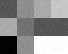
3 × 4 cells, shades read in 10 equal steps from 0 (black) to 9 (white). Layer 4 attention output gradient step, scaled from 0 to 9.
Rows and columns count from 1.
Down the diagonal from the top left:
3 4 9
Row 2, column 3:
3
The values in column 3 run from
3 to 9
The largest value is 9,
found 2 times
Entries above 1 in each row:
4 4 3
